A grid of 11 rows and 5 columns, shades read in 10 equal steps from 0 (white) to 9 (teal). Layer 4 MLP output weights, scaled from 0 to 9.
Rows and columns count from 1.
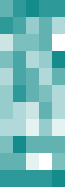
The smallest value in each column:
2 3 1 0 0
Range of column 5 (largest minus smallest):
9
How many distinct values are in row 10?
4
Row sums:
39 28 18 28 25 26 18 12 32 18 41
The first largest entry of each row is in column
3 1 4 5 2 2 4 4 2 1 5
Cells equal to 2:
2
